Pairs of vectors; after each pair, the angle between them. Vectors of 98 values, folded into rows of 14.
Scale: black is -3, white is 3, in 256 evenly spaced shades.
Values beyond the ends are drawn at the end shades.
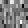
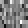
nearly parallel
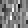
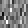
orthogonal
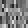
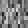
orthogonal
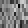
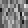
partly aligned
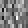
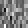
partly opposed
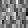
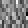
nearly parallel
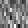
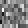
orthogonal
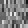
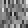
nearly opposite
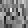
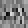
partly aligned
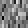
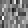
nearly opposite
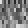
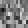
partly aligned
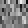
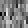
orthogonal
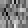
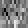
nearly parallel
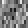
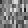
partly opposed
